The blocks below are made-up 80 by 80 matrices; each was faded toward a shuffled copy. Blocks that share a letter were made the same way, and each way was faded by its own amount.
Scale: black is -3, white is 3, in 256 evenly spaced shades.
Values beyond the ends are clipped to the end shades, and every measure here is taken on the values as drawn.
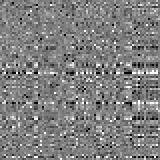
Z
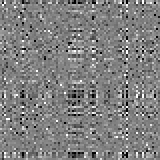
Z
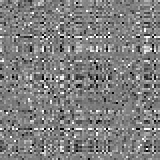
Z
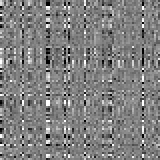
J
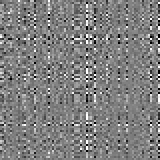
J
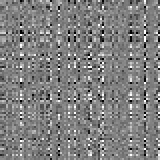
J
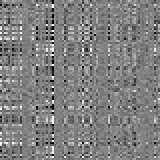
J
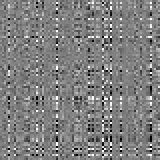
J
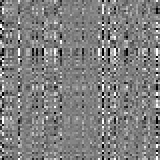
J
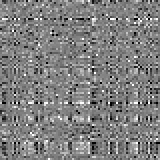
Z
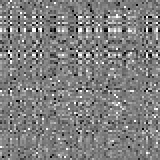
Z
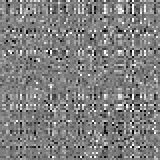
Z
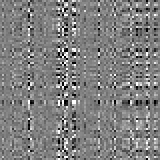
J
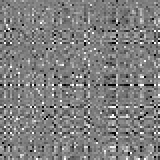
Z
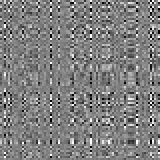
J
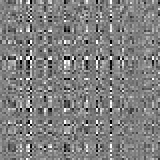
J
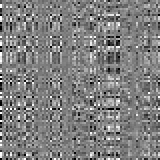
J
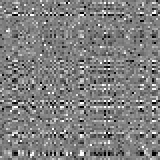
Z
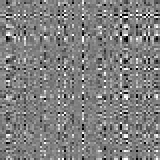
J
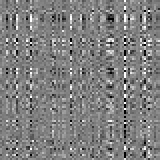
J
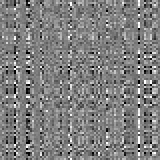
J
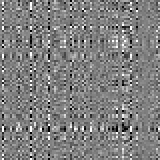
J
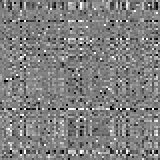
Z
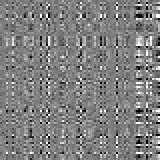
J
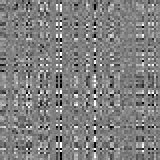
J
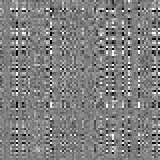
J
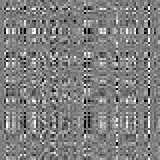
J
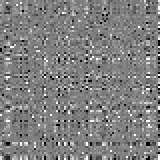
Z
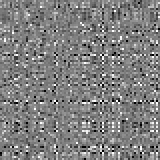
Z
